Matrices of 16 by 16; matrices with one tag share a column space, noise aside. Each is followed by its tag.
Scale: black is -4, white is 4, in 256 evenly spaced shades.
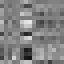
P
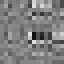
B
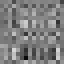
P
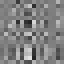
P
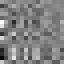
P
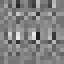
B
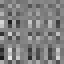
P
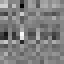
B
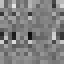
B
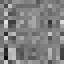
P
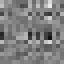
B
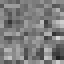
P
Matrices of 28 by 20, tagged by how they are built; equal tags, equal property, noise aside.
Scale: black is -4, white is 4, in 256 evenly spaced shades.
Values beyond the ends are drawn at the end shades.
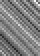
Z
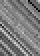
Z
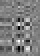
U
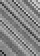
Z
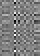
U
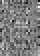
U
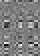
U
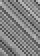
Z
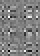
U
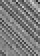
Z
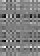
U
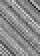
Z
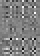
U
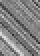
Z
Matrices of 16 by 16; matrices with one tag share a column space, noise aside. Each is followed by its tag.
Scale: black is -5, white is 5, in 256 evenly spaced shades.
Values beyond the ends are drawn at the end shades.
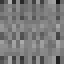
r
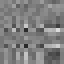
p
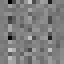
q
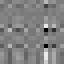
p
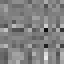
p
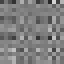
q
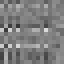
p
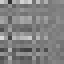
q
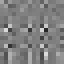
p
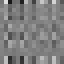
r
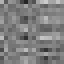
q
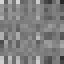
r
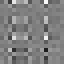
q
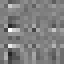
p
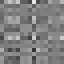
q
